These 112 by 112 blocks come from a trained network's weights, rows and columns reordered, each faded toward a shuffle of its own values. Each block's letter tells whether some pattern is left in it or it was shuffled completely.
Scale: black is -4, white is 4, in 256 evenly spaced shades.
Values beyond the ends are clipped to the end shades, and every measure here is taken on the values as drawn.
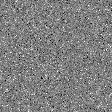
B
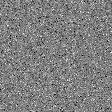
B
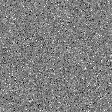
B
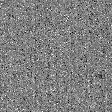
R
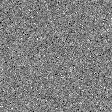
B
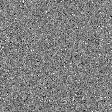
R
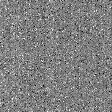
R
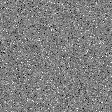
B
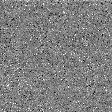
R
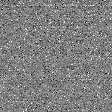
R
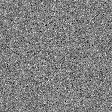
B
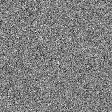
R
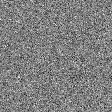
B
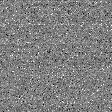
R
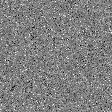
B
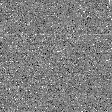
R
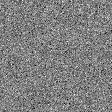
R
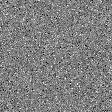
B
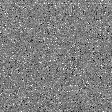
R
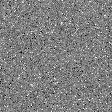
B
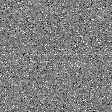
R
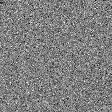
B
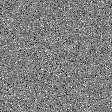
B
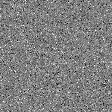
B
